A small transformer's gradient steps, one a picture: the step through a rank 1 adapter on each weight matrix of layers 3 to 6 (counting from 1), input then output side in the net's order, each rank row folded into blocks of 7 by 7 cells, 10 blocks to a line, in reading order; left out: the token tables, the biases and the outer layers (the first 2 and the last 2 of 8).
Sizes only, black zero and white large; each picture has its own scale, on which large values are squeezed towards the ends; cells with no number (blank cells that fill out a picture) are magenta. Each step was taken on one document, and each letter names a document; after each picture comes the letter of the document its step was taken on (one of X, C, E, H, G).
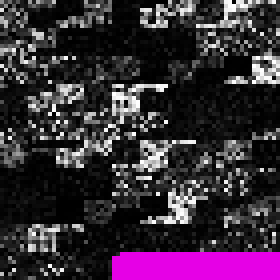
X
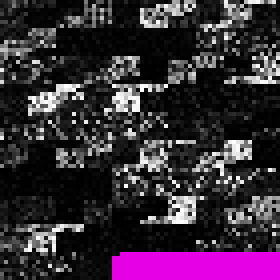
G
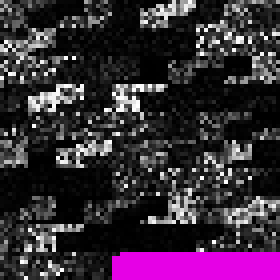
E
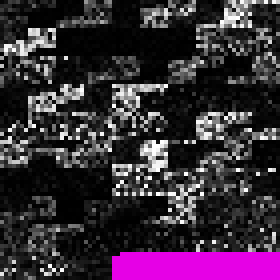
X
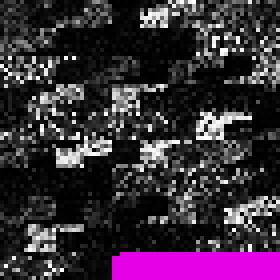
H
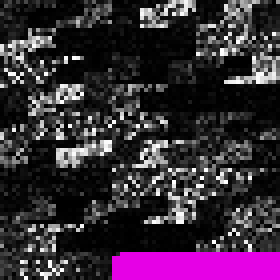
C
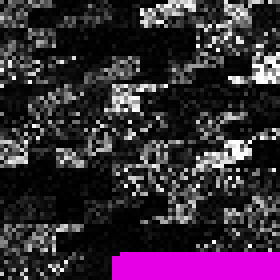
G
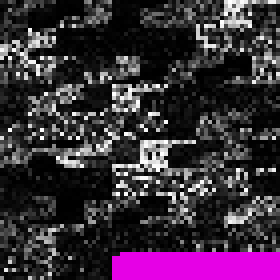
X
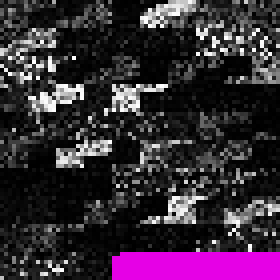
H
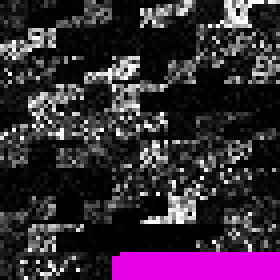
C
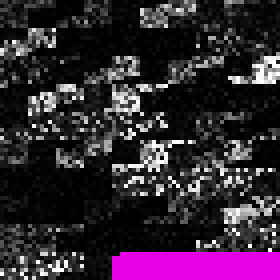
G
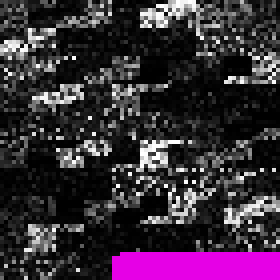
H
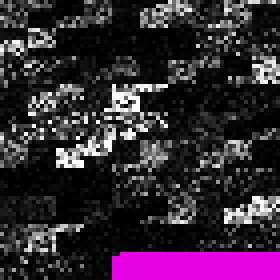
G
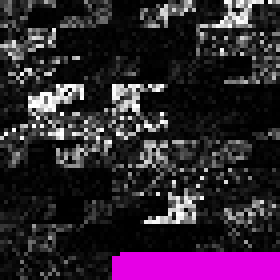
C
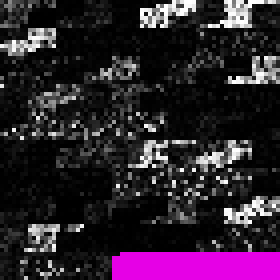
C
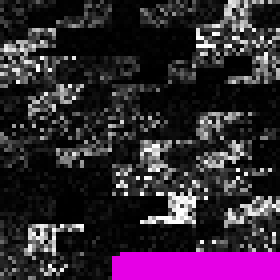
X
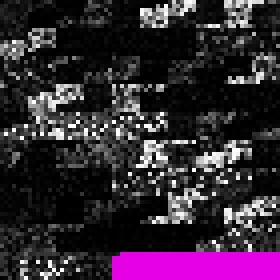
C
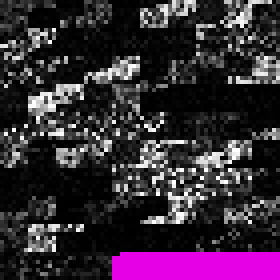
C
